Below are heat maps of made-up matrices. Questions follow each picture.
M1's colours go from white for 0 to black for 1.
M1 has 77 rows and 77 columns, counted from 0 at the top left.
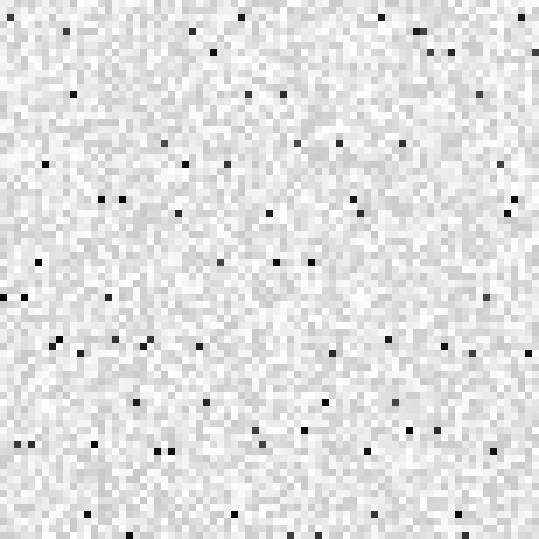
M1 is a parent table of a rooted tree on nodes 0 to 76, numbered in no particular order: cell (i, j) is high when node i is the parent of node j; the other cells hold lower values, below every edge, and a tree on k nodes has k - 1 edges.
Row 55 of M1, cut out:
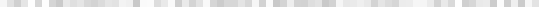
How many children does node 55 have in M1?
0
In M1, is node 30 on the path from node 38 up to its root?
yes
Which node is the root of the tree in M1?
49
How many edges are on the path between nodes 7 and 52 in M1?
2
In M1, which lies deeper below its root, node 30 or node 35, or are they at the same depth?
node 35
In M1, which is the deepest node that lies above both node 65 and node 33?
73
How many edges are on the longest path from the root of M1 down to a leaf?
3
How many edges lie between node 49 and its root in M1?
0
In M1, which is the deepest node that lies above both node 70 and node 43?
7
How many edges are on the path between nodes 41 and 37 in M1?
5
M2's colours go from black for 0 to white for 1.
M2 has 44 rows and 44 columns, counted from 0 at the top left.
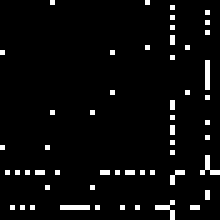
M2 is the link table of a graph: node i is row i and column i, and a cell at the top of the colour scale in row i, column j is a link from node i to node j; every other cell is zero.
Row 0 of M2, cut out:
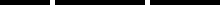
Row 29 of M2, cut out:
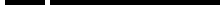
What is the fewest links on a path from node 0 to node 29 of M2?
1
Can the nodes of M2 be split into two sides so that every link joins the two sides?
no
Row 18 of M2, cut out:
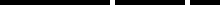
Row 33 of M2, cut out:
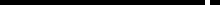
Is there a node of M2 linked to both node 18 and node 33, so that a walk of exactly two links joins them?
no
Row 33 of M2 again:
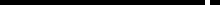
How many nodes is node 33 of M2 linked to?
1
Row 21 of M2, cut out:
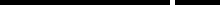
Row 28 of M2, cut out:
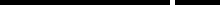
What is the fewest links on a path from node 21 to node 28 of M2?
2
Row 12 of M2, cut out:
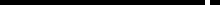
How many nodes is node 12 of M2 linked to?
1
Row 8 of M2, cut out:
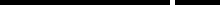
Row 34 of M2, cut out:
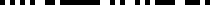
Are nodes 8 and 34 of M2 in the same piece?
yes
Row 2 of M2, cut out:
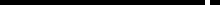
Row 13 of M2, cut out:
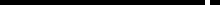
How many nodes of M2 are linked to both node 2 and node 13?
1
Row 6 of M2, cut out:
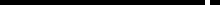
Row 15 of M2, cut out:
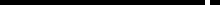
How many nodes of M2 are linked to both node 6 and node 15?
1
